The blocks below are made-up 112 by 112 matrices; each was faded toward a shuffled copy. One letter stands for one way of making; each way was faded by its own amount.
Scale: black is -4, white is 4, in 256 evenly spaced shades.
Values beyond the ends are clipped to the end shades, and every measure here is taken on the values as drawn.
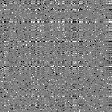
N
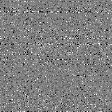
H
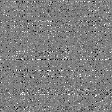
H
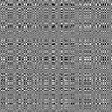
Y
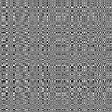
Y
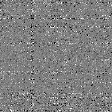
H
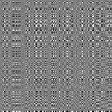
Y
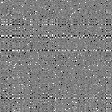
N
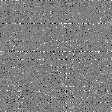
H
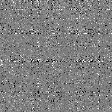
H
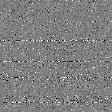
H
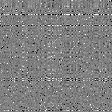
N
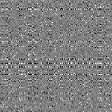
N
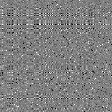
N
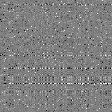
N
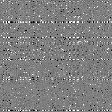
N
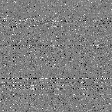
H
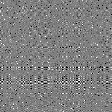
N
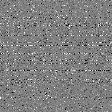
H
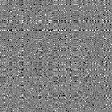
N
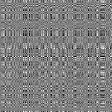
Y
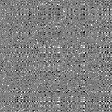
N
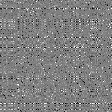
N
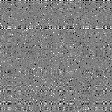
N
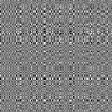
Y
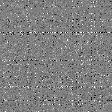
H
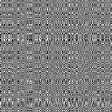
Y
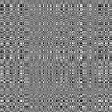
Y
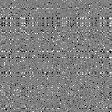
N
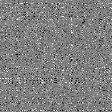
H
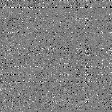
H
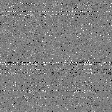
H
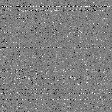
H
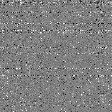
H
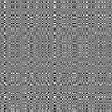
Y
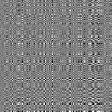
Y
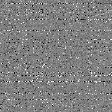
H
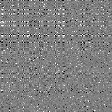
N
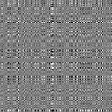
Y
